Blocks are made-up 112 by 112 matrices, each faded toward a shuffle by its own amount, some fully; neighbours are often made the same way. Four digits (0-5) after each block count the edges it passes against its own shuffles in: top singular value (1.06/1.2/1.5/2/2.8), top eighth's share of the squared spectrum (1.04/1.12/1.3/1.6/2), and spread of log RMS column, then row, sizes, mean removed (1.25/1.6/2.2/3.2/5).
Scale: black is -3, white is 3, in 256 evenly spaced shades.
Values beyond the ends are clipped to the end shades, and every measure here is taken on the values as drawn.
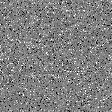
3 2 0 1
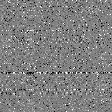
4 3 1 2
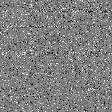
3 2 0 1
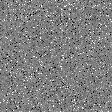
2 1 0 0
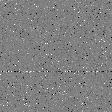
3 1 0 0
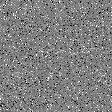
2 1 0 0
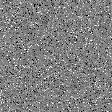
2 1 0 0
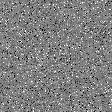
2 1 0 0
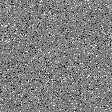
2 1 0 0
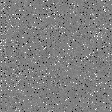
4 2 1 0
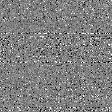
2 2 2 3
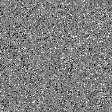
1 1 1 2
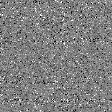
1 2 2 3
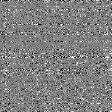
2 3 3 4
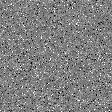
0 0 0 0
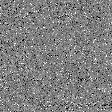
1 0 0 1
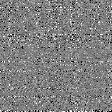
2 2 2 4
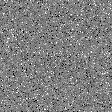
0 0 0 0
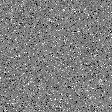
0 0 0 0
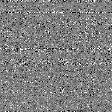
2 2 2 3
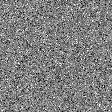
0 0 0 0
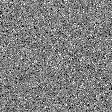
0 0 0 0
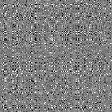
5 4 3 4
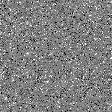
3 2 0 0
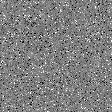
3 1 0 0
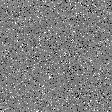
2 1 0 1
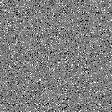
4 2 1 1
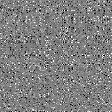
4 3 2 2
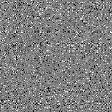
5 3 2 2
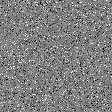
2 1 0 0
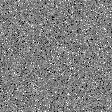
0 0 0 0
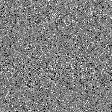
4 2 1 2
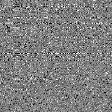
4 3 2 3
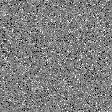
3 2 0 1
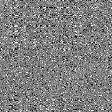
4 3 1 3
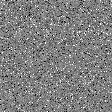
2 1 0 1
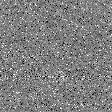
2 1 0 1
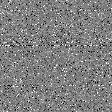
2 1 0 2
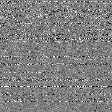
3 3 0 4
